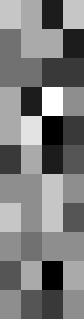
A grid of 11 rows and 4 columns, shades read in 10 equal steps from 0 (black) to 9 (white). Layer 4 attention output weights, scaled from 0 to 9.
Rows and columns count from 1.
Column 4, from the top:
7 1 2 5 2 3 5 3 5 6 5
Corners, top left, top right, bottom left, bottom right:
7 7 5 5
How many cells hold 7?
5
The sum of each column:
54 54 40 44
